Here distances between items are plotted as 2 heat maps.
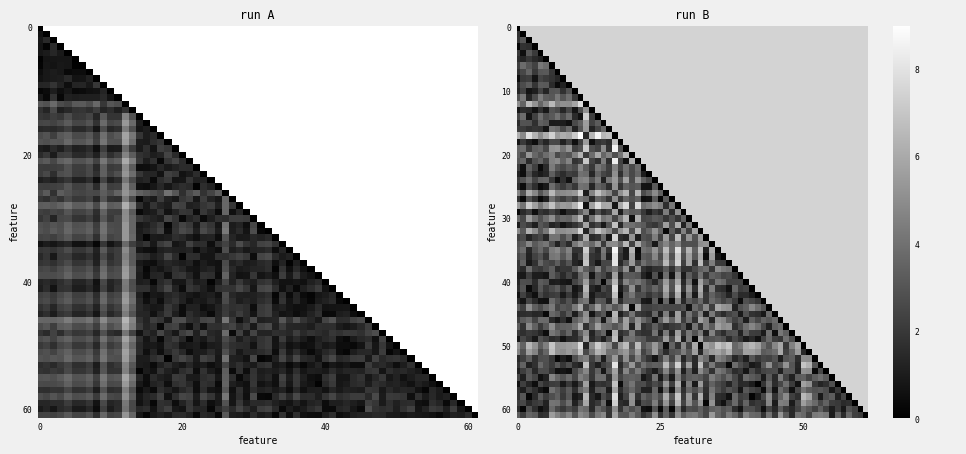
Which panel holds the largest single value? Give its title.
run B
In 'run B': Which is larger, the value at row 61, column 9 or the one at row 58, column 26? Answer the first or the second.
the second
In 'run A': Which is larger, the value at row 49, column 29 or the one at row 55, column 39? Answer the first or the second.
the first
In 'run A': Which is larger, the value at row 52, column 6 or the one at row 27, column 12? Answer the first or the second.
the second
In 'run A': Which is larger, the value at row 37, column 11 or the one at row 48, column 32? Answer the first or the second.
the first
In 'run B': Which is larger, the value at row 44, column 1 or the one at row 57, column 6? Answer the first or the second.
the second
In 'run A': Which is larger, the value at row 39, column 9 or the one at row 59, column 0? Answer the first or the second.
the first
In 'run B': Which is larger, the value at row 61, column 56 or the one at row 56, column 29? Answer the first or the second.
the first
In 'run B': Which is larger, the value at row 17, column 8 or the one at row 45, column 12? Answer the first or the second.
the first
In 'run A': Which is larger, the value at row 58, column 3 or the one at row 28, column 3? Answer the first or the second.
the second
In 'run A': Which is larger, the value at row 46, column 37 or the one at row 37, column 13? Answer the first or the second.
the second
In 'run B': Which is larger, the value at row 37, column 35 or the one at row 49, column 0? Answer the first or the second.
the first
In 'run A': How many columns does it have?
62
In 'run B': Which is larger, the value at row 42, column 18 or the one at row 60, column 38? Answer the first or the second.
the second
